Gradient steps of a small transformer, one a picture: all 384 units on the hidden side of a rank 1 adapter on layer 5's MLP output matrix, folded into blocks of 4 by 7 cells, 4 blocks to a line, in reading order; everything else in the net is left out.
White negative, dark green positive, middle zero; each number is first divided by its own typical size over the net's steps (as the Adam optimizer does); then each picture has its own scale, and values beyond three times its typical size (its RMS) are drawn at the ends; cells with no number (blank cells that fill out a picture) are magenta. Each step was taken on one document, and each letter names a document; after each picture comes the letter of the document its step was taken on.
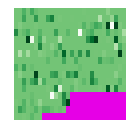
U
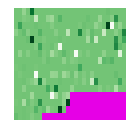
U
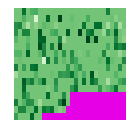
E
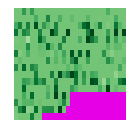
E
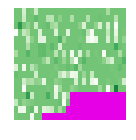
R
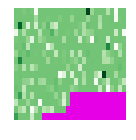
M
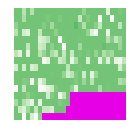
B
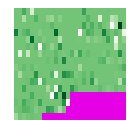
U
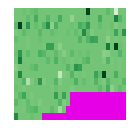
M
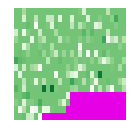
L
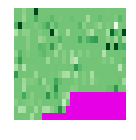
R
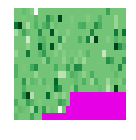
R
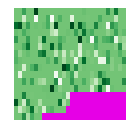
L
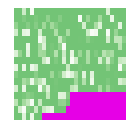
B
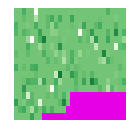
R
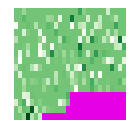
L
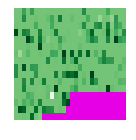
U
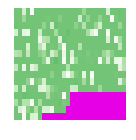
B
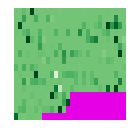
U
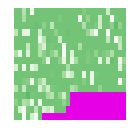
B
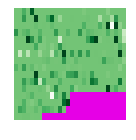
U
